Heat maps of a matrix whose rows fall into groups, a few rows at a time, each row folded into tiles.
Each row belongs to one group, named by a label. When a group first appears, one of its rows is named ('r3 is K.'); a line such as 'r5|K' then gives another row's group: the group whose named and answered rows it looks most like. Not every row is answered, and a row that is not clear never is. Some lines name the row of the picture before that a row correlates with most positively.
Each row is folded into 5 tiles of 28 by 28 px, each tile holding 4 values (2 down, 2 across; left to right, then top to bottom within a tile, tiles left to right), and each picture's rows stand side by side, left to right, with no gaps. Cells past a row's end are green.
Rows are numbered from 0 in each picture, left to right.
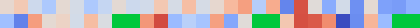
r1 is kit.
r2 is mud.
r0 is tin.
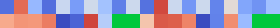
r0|mud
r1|mud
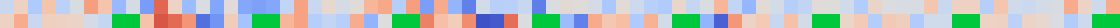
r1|mud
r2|kit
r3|mud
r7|kit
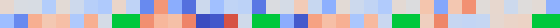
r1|mud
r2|tin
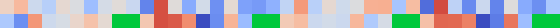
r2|kit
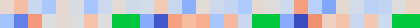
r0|tin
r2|tin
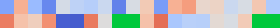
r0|mud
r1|kit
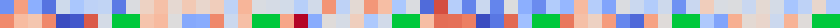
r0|mud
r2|kit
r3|mud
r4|mud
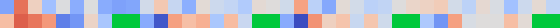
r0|mud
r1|tin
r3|tin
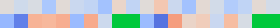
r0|tin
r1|tin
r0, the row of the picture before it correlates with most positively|1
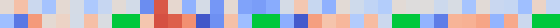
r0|tin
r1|mud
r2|tin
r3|tin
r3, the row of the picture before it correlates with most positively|0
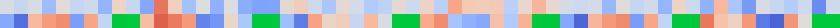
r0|tin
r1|mud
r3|kit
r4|tin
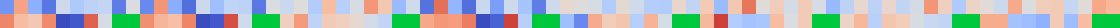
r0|mud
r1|mud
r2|kit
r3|mud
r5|kit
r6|kit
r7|kit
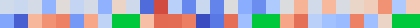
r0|tin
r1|mud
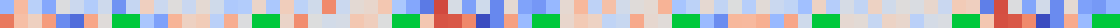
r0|mud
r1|tin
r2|kit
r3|mud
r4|kit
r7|mud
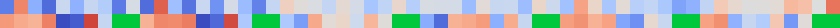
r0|mud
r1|mud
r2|tin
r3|tin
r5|kit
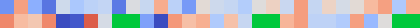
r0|mud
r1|tin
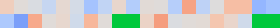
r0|tin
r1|kit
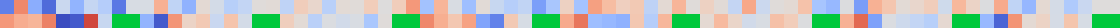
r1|tin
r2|kit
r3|mud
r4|kit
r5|kit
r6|kit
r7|tin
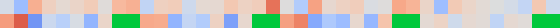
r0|kit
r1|kit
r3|kit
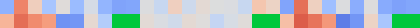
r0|mud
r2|mud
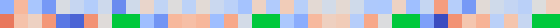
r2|tin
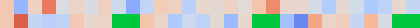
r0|kit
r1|kit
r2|tin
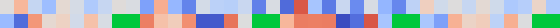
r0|tin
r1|mud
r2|mud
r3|tin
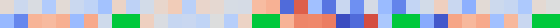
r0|tin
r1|kit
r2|mud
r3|tin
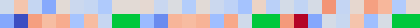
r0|tin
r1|tin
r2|kit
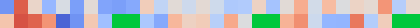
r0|mud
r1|tin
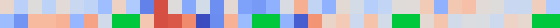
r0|tin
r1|mud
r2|tin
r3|kit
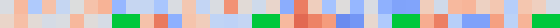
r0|kit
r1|kit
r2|mud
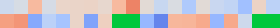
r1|tin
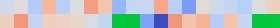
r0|kit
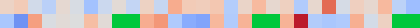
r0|tin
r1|kit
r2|kit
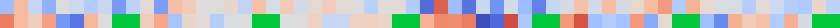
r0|mud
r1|kit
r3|mud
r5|tin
